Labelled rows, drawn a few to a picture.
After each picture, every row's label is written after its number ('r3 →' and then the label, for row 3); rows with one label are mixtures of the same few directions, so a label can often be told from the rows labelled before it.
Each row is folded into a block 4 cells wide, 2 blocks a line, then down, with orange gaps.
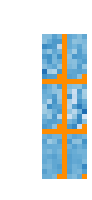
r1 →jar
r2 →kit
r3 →kit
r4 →kit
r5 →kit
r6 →kit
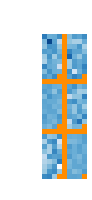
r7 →kit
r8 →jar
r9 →kit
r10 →jar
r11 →kit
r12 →jar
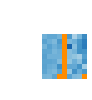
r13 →kit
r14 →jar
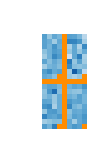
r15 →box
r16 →jar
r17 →box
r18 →jar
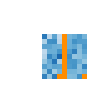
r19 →box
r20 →kit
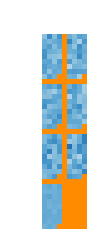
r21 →box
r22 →box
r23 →jar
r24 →jar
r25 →kit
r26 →jar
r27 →box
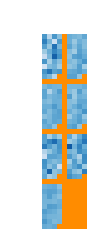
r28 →box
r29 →kit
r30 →kit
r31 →kit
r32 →jar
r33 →jar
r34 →jar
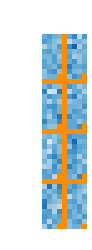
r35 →jar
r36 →box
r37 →kit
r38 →box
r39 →kit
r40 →kit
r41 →box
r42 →jar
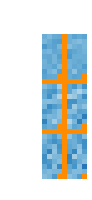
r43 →jar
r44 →jar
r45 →jar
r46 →jar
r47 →kit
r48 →kit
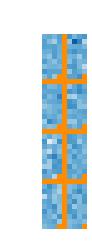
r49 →box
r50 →kit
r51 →jar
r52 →box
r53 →kit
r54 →kit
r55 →jar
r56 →kit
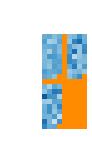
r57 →kit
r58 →kit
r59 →jar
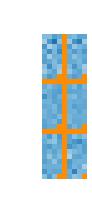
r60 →kit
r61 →kit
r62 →jar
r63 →box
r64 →box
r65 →jar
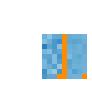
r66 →jar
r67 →jar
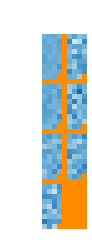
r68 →kit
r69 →kit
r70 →kit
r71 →kit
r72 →jar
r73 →jar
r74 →box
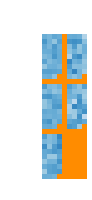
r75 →box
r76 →jar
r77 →box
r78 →kit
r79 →jar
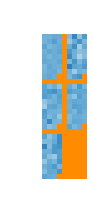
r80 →kit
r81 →box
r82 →jar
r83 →box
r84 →jar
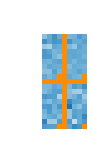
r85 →box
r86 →box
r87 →jar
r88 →jar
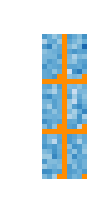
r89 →box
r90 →jar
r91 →box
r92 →kit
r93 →box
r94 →kit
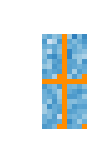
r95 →kit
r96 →box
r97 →kit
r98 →jar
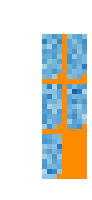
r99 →box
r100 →kit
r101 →box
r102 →kit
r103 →jar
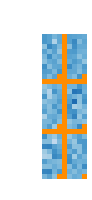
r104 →kit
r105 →kit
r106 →kit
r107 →kit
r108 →box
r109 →kit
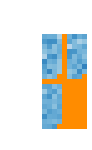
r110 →jar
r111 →jar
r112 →box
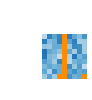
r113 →box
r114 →kit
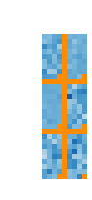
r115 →jar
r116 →kit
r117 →jar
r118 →jar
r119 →box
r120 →kit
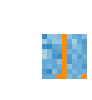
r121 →box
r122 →kit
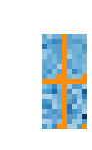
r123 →jar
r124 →jar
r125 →box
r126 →kit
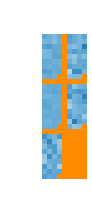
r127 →box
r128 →jar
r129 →box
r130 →jar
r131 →kit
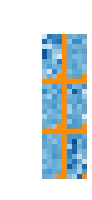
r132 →box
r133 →kit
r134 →box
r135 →kit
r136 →box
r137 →kit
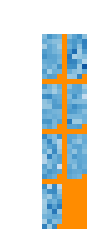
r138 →jar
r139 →kit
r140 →box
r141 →jar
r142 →kit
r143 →kit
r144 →box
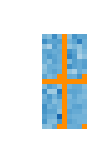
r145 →box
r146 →box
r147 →kit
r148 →jar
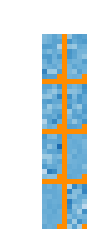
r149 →jar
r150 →box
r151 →jar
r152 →jar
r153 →jar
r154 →kit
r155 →box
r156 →box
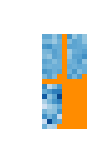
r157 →box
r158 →box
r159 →jar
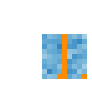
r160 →jar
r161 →jar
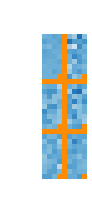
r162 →box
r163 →box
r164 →jar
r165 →kit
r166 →kit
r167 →kit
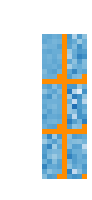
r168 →jar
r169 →box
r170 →box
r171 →kit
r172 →box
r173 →jar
